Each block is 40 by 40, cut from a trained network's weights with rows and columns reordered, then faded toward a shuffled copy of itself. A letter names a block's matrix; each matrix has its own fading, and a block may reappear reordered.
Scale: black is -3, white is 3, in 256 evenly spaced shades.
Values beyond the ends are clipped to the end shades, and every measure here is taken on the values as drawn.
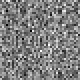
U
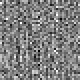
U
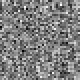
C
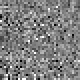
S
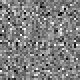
S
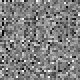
S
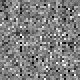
S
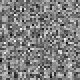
C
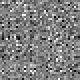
S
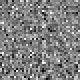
S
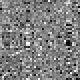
S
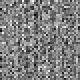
U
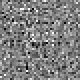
S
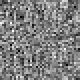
C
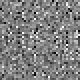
S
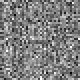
C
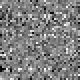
S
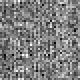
C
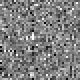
S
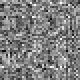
U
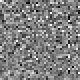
S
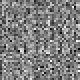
U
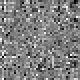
S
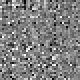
S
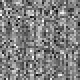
U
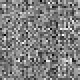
U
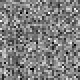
C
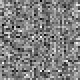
C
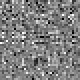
S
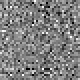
S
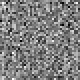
C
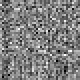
U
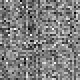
U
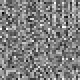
C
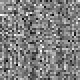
U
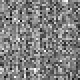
U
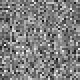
C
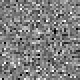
S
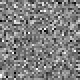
S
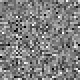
S
